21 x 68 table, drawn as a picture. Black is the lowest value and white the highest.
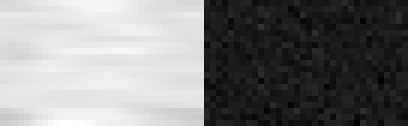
It is made of 1 by 2 panels. Panel 1,1: very high, streaked across, faint in contrast. Panel 1,2: very low, fine-grained, faint in contrast.
